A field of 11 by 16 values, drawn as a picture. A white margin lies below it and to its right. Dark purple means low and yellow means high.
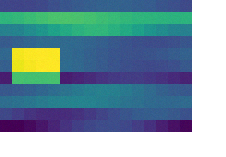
The values are skewed, with a long tail toward high values. The ninth with the highest average is the middle left. An odd patch, higher than its surroundings, sits in the middle left. The grain runs across in streaks.
